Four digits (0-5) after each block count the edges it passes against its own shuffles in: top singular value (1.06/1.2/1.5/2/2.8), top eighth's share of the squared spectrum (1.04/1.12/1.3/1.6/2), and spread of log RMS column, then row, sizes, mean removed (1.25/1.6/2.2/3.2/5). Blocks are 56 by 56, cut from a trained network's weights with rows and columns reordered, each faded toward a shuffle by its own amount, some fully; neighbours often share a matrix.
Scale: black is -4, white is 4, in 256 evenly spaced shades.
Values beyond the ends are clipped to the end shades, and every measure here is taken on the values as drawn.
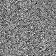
0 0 0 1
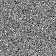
0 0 0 0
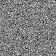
1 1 0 0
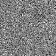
1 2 0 1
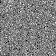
0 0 0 0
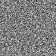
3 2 0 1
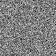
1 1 0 0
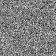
2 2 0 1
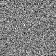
3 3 0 1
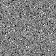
1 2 0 1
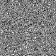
3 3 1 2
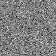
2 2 0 1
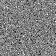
0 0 0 0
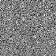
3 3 1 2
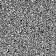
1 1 0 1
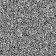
0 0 0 0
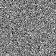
0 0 0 0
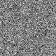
0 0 0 0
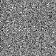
2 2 0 2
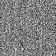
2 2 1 1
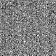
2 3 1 2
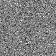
2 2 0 1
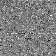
2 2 0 1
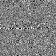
3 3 0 2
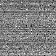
3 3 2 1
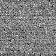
2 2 0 0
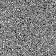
1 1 0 0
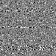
3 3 0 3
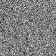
2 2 1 1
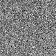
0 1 0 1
